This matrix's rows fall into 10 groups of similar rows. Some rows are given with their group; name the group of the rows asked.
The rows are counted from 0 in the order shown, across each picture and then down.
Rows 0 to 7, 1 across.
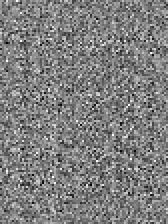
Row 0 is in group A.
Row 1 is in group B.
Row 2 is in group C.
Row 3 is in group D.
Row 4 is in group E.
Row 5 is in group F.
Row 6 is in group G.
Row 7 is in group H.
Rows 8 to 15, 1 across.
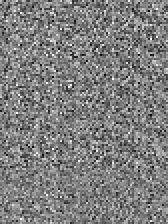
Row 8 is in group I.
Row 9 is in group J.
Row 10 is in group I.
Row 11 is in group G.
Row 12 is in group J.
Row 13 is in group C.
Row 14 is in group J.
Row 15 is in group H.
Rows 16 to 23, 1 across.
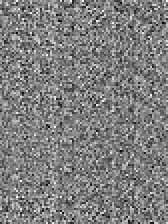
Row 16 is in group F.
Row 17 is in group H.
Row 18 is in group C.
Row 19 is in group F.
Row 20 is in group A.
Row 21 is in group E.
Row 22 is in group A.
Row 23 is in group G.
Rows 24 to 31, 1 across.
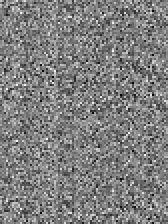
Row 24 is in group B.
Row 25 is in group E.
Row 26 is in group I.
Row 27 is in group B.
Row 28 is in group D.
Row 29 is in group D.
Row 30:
E
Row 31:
B
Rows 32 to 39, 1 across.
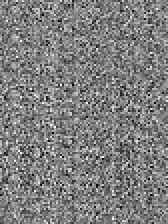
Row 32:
D
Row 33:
A
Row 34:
F
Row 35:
H
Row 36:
I
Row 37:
G
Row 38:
G
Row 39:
E
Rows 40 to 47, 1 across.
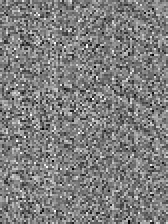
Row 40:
C
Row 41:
G
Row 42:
E
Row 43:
F
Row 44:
C
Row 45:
A
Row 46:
H
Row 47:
G
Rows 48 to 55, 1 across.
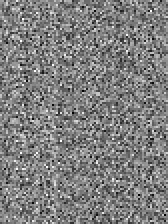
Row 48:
F
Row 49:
B
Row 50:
C
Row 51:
D
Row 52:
H
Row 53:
J
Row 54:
J
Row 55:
J
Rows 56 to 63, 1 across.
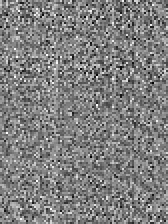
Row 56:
G
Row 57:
A
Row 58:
E
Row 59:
E
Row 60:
I
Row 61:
J
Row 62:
F
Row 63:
H
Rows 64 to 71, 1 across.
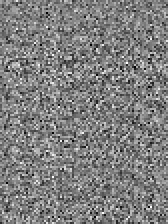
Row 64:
A
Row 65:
J
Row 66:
B
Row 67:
J
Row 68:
I
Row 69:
H
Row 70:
C
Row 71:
J
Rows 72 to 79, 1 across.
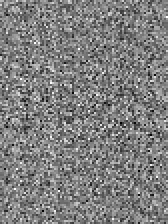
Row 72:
B
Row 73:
C
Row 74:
H
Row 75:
C
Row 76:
B
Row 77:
H
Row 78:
J
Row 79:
I
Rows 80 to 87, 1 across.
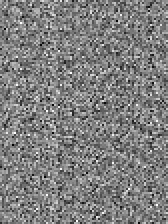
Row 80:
H
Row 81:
J
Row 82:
B
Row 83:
J
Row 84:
I
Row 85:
F
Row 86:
D
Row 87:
F
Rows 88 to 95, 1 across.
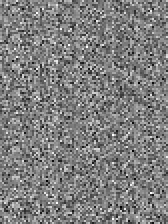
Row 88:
F
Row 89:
G
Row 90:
F
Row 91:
C
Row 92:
D
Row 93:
D
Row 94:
A
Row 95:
B
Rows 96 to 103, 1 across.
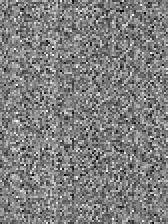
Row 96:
E
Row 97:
A
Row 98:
H
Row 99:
D
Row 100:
A
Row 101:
F
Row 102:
H
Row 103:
E
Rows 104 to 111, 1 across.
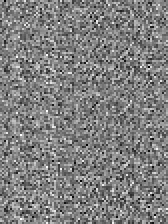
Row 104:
J
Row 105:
I
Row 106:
H
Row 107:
D
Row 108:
H
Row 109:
I
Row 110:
E
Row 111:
H
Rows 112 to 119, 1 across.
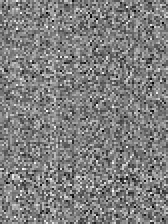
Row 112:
A
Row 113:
J
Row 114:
H
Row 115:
J
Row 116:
G
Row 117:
E
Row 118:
B
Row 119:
A
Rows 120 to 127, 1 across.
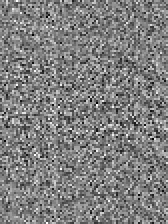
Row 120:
A
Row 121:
H
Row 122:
C
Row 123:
J
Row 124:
B
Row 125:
C
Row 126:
J
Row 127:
J
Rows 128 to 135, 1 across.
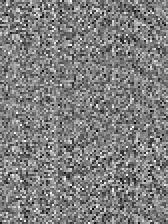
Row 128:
C
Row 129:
B
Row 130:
I
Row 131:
J
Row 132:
A
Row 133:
B
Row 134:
B
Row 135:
C
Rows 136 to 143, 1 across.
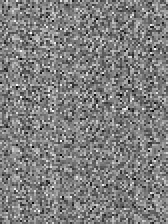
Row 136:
A
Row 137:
H
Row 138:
G
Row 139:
E
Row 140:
G
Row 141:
H
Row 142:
A
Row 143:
C
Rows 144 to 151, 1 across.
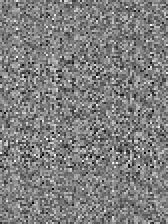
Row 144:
A
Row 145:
A
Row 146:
F
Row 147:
F
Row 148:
J
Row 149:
G
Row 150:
I
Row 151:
C
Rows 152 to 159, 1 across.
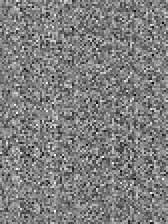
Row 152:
A
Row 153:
F
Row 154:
D
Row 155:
A
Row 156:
F
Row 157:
G
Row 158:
A
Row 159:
G
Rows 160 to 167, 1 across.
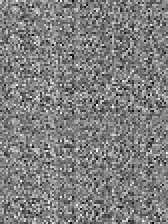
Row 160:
H
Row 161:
G
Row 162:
E
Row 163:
J
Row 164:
H
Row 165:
H
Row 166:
E
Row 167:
E
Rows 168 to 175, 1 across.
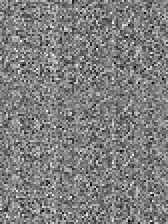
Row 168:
E
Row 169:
A
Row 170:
F
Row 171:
D
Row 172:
G
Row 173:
E
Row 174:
A
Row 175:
G
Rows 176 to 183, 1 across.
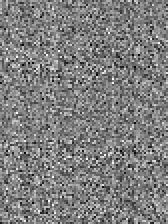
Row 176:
G
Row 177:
J
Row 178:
F
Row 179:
I
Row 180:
A
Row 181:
B
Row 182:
G
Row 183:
C
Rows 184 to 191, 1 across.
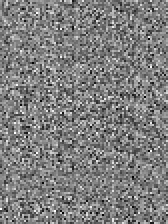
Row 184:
F
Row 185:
H
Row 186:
J
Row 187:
B
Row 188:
C
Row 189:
F
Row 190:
I
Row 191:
G
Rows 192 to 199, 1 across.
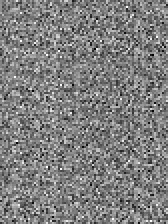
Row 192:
A
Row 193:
J
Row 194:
J
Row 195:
H
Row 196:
G
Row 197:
D
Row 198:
J
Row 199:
I
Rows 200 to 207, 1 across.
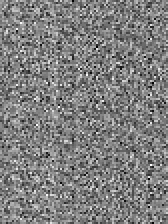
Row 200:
H
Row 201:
F
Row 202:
E
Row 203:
J
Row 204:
F
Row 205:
A
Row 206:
H
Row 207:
H
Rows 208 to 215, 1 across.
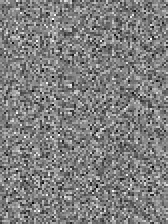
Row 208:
A
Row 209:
F
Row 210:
D
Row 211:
I
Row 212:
J
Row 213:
C
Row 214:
D
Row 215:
C
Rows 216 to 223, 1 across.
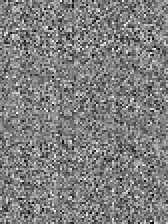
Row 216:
D
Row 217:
B
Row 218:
I
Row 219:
A
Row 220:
F
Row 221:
C
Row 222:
E
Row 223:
G
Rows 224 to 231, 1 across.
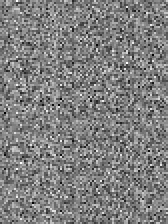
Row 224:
A
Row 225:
E
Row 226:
B
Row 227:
J
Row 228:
J
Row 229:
H
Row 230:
J
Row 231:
H
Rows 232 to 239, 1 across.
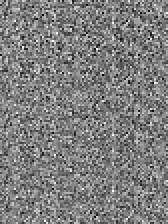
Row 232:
I
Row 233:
F
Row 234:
G
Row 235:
J
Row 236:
I
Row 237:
G
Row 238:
I
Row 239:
J
